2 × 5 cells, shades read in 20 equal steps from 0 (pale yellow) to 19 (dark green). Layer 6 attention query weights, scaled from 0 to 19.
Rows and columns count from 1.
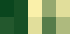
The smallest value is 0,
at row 1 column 3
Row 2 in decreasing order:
18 17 13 6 2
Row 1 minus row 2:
2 0 -2 -5 -4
